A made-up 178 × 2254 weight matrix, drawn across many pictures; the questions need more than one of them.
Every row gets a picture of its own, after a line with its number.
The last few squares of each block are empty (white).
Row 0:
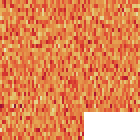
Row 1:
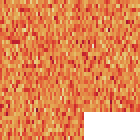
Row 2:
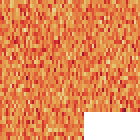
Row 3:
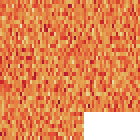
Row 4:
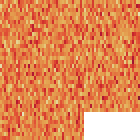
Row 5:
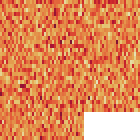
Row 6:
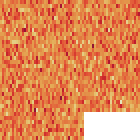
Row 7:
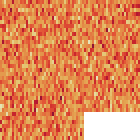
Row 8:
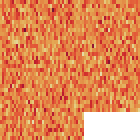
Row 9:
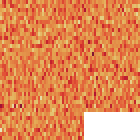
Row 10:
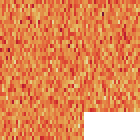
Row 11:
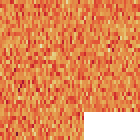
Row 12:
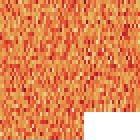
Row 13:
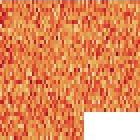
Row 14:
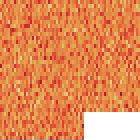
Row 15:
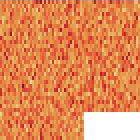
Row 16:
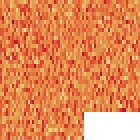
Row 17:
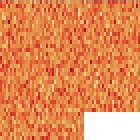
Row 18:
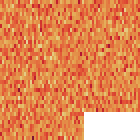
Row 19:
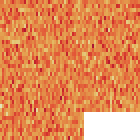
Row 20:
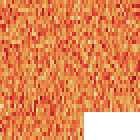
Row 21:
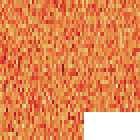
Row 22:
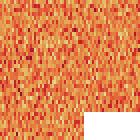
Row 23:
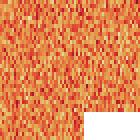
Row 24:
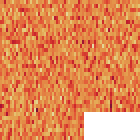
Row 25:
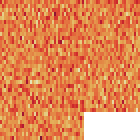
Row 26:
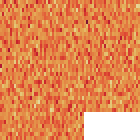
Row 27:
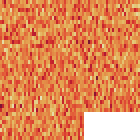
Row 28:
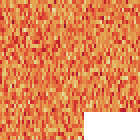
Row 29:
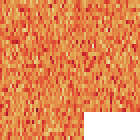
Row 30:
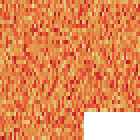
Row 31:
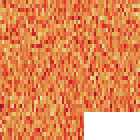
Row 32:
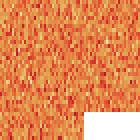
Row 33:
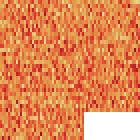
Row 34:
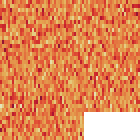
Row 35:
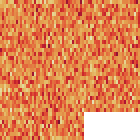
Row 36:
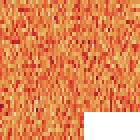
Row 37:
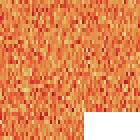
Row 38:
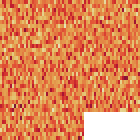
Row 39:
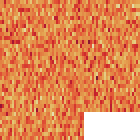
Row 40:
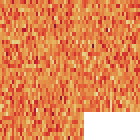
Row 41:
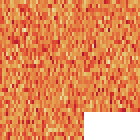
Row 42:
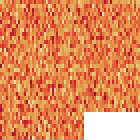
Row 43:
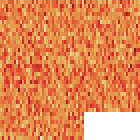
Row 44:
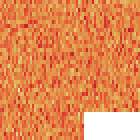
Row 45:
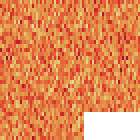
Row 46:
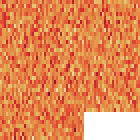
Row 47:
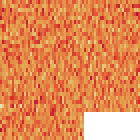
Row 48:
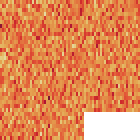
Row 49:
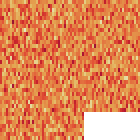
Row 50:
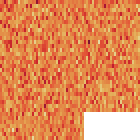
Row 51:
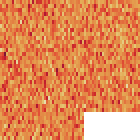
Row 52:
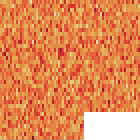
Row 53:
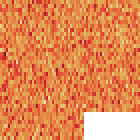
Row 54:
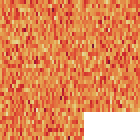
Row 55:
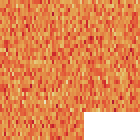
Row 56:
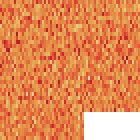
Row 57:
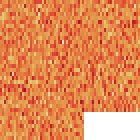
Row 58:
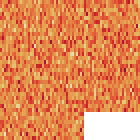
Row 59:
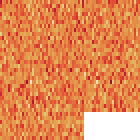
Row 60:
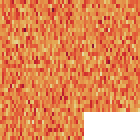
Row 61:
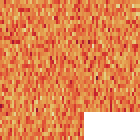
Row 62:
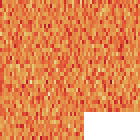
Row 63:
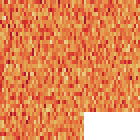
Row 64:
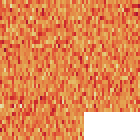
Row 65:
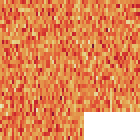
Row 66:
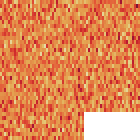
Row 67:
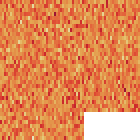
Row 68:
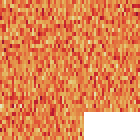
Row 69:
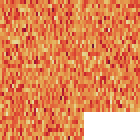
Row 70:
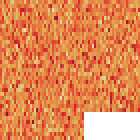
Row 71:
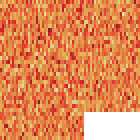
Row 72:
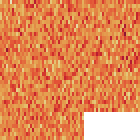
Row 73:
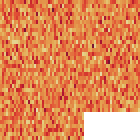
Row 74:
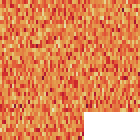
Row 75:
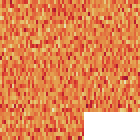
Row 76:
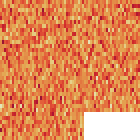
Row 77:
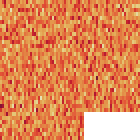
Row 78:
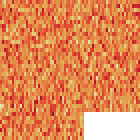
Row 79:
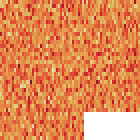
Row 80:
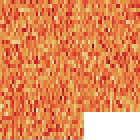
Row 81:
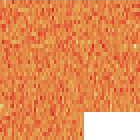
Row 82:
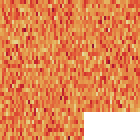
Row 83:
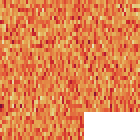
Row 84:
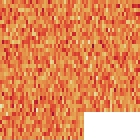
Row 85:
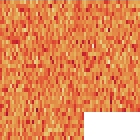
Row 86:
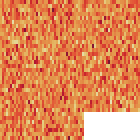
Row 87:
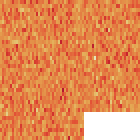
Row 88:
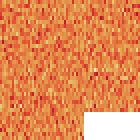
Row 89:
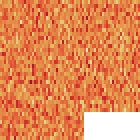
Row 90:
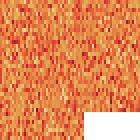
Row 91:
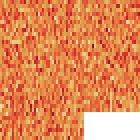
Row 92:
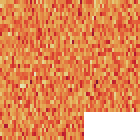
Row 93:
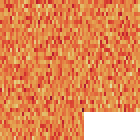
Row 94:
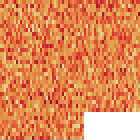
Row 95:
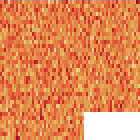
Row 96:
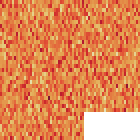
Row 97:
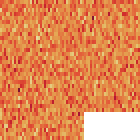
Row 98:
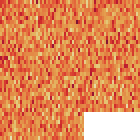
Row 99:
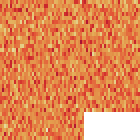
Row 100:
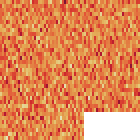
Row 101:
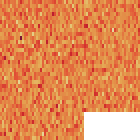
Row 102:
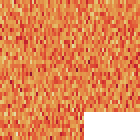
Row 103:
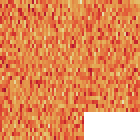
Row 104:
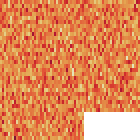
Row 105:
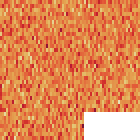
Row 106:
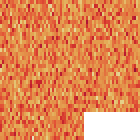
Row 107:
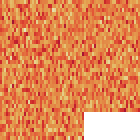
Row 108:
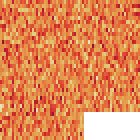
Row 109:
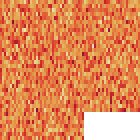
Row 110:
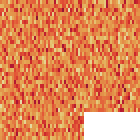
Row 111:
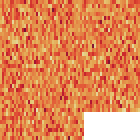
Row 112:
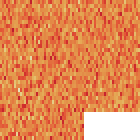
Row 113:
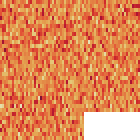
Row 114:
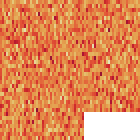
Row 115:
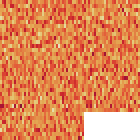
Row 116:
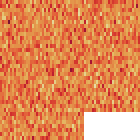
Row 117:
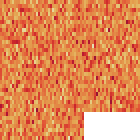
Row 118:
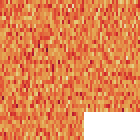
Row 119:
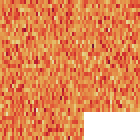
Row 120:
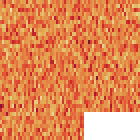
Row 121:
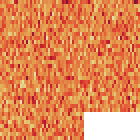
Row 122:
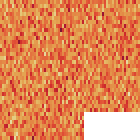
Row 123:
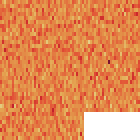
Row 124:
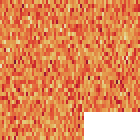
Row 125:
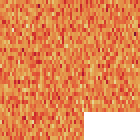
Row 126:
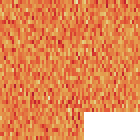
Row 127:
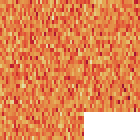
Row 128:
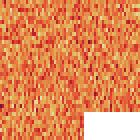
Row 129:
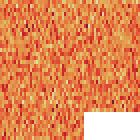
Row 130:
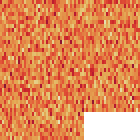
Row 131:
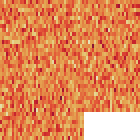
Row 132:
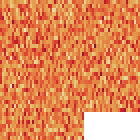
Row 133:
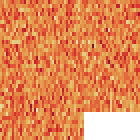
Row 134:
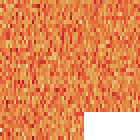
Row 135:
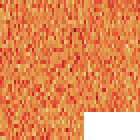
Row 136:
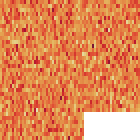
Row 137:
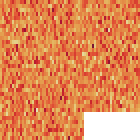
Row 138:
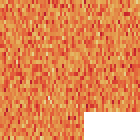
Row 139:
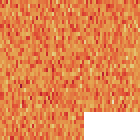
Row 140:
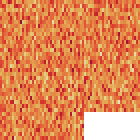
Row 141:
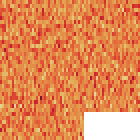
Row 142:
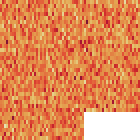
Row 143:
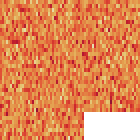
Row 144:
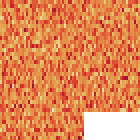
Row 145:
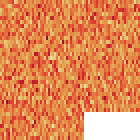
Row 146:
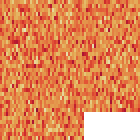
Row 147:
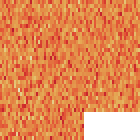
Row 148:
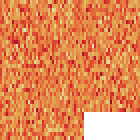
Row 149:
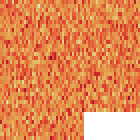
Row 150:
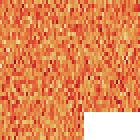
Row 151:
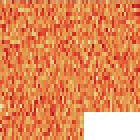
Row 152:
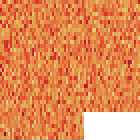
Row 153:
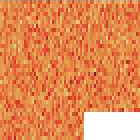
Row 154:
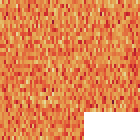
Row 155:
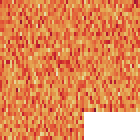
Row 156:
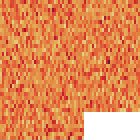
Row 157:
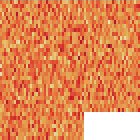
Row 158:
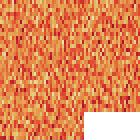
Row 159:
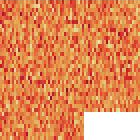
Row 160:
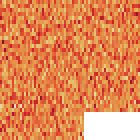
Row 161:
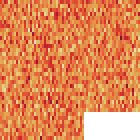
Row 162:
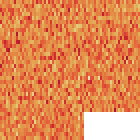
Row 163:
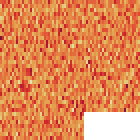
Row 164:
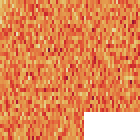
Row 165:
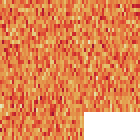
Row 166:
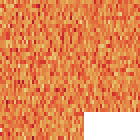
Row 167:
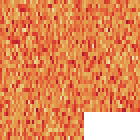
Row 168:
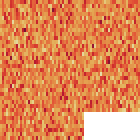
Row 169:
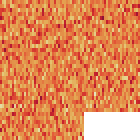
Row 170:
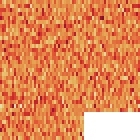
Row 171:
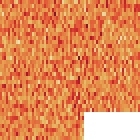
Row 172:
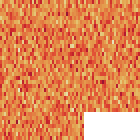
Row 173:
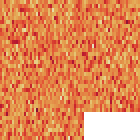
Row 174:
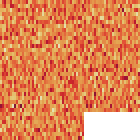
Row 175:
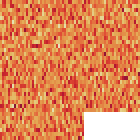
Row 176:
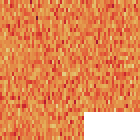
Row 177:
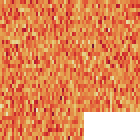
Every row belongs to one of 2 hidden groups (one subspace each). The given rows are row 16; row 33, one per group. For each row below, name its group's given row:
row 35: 33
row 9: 16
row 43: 33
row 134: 33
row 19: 16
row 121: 33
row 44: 33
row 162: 33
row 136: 16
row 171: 33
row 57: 33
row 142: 33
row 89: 33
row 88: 16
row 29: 16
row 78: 16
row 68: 16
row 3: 33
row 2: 16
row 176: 33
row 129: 33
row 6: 16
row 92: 33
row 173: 16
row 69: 16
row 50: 33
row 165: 16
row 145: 33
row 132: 16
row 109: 16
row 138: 33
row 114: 16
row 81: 16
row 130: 33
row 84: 16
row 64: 16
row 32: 33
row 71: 33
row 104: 33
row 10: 33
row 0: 16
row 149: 33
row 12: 33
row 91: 16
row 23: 33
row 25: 33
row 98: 33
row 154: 33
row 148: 16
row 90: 16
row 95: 33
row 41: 16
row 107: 16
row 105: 33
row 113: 16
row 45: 33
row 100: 33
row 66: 33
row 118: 33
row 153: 33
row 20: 16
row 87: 16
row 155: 33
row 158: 33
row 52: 33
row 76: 16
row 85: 16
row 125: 33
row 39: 16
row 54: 16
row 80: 16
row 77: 16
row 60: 16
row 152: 33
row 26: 33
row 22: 33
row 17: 33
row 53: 33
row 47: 16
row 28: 16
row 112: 33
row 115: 16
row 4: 33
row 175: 16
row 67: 33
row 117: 16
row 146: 16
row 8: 16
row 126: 33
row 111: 16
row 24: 16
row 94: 33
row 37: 33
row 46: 33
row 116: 33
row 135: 33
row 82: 16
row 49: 16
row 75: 16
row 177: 16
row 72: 33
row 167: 16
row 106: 33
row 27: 16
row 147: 33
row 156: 16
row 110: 33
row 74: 16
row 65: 16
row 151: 16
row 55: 33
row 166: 33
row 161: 33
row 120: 16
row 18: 33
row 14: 33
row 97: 33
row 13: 33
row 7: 16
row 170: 16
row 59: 33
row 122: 33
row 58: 33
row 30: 33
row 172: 33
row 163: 33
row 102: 33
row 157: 33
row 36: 16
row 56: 33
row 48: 33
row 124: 33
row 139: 33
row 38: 16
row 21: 33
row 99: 33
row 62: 33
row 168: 16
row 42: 33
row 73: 16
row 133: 16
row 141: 16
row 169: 16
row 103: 33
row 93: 33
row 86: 16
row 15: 33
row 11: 33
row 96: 33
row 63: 33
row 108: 16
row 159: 33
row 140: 33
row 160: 16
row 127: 33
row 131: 16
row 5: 33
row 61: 16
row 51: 33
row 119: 16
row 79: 33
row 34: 16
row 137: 16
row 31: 16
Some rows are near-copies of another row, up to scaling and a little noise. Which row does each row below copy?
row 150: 124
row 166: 134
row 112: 147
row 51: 53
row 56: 162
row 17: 116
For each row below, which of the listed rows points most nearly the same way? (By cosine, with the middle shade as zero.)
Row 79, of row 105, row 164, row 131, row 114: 164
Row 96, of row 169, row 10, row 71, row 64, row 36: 10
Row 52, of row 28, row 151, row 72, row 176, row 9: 72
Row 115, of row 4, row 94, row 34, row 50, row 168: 168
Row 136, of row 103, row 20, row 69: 69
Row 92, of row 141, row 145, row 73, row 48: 48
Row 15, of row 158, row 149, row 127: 149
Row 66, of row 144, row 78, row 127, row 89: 89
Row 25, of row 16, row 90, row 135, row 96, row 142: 96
